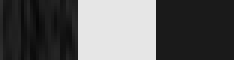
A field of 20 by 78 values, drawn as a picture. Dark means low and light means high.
It is made of 1 by 3 panels. Panel 1,1: very low, streaked downward, faint in contrast. Panel 1,2: very high, flat. Panel 1,3: very low, flat.
